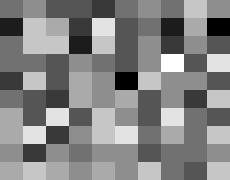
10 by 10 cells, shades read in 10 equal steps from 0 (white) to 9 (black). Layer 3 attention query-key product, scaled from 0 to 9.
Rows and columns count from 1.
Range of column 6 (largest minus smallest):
8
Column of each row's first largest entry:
5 10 4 3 6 3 2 3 2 9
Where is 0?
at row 4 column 8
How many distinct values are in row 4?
5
